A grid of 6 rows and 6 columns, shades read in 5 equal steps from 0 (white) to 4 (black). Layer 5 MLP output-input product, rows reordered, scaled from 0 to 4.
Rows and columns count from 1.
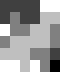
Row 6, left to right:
0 0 1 0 2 4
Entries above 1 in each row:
4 4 3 2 3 2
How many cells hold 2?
9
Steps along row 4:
down same same same up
